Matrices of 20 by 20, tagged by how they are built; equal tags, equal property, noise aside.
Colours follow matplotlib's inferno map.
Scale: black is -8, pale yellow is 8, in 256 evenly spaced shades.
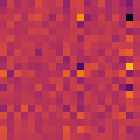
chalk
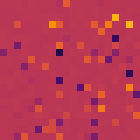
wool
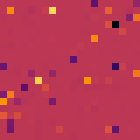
wool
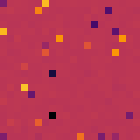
wool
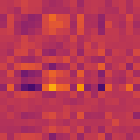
chalk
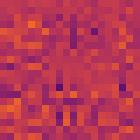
chalk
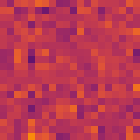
chalk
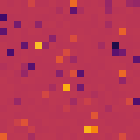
wool
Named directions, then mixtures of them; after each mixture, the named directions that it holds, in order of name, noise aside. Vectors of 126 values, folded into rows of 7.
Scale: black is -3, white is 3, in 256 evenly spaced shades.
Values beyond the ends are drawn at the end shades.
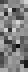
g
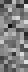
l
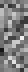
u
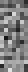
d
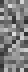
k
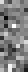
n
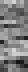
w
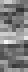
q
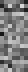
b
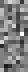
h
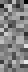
b, l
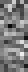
g, l, w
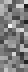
l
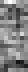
h, q, w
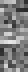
b, q, u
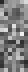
g, h, k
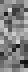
g, q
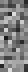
d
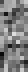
g, k, q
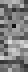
b, w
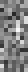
d, k, u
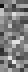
b, u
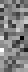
k, n, u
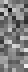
g, k, l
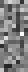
h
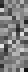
d, k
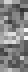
b, q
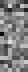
b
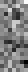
b, g, l
